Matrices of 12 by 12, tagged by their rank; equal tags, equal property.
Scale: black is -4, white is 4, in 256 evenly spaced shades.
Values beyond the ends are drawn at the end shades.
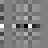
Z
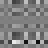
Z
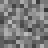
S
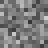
S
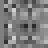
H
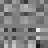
H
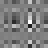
Z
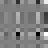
Z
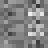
H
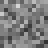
S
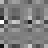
Z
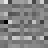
H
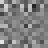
H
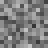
S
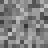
S
